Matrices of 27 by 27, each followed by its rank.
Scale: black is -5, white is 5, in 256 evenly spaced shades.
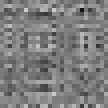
three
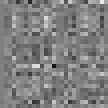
three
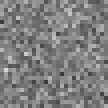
full rank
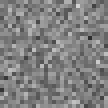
full rank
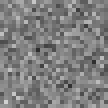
full rank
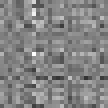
three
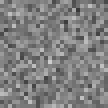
full rank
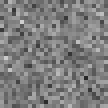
full rank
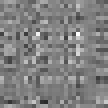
three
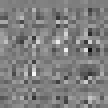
three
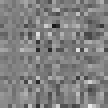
three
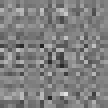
three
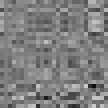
three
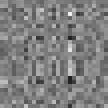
three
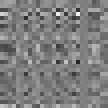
three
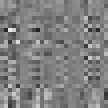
three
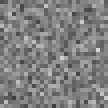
full rank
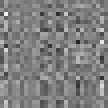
three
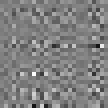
three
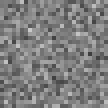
full rank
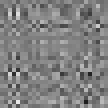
three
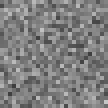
full rank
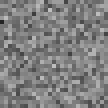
full rank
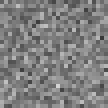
full rank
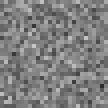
full rank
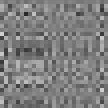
three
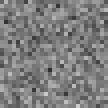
full rank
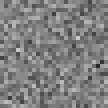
full rank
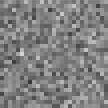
full rank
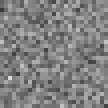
full rank
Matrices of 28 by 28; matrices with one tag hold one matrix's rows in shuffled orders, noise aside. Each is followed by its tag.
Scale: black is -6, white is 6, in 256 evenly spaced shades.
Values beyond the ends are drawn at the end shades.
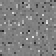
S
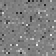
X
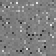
X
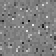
S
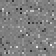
X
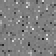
S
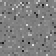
S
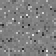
S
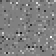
X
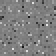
S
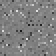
X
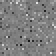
X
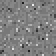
S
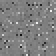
X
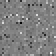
X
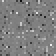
X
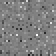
X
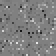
X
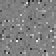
X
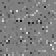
X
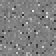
S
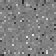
S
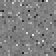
S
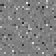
S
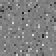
S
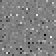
X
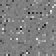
X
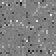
X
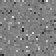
S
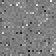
X
